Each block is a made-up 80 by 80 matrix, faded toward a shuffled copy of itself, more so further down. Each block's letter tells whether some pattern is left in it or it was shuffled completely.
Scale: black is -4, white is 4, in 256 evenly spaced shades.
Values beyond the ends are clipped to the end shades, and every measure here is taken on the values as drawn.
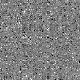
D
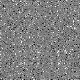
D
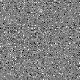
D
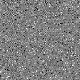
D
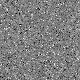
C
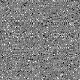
D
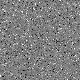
C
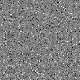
D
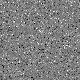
C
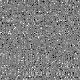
D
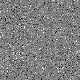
D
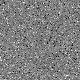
C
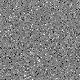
D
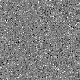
D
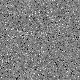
C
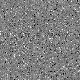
D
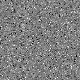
D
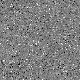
D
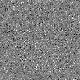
D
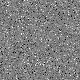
C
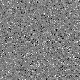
D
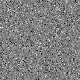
D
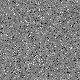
C
